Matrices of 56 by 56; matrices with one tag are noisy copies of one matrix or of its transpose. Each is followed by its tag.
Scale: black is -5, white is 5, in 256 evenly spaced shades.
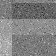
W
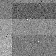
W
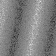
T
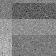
W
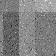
W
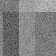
W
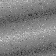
T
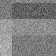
W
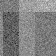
W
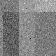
W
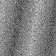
T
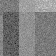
W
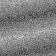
T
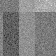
W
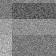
W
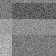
W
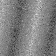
T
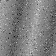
T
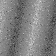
T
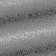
T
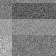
W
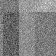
W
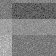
W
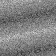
T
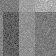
W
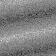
T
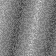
T
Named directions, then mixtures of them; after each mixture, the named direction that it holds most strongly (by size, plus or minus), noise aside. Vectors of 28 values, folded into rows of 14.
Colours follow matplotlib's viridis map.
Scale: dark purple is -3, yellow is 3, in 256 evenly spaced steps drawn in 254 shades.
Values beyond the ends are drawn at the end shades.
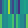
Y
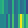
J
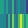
J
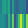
J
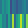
J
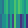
J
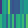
Y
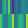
Y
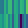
J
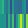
J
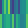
Y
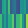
Y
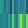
J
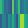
J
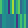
Y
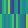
Y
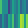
J
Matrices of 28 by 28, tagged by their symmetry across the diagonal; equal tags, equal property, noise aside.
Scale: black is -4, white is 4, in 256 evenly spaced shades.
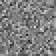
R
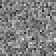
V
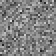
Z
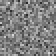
V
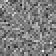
Z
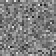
V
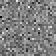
R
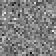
R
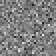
R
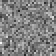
V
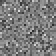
Z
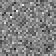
Z
